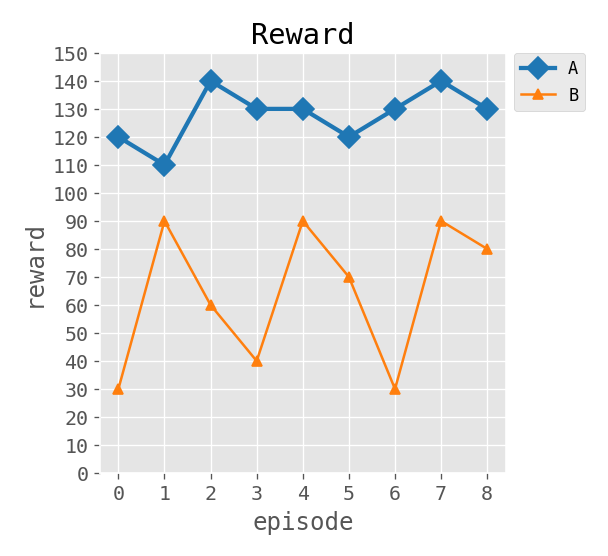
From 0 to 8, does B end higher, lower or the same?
higher
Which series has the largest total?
A
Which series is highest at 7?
A
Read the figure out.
Title: Reward
x-axis: episode, ticks 0 1 2 3 4 5 6 7 8
y-axis: reward, ticks 0 10 20 30 40 50 60 70 80 90 100 110 120 130 140 150
Legend: A, B
Values:
A: 120 110 140 130 130 120 130 140 130
B: 30 90 60 40 90 70 30 90 80
